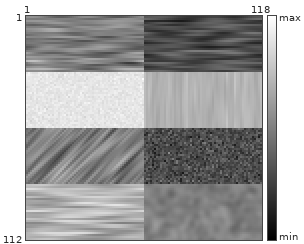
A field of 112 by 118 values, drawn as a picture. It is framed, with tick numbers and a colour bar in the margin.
It is made of 4 by 2 panels. Panel 1,1: middling, streaked across. Panel 1,2: low, streaked across. Panel 2,1: very high, fine-grained, faint in contrast. Panel 2,2: high, streaked downward, faint in contrast. Panel 3,1: middling, slanting up to the right. Panel 3,2: low, fine-grained. Panel 4,1: high, streaked across. Panel 4,2: middling, blotchy, faint in contrast.
